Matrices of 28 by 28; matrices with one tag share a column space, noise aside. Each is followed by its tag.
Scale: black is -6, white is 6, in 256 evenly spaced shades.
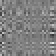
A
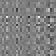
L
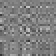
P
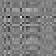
L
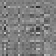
P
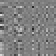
P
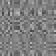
A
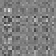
L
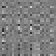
P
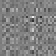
L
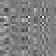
L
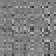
P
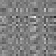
L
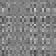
L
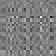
L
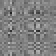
A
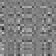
P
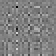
P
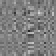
A
